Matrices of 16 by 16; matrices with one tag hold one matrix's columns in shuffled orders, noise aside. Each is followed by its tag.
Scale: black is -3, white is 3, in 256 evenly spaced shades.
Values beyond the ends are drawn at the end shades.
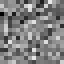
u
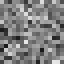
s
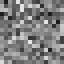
u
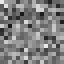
u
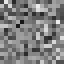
u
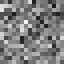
u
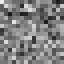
u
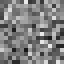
s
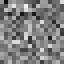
u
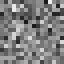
u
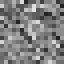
u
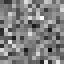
s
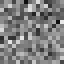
u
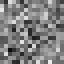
s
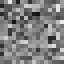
u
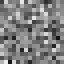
s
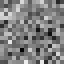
s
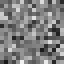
s
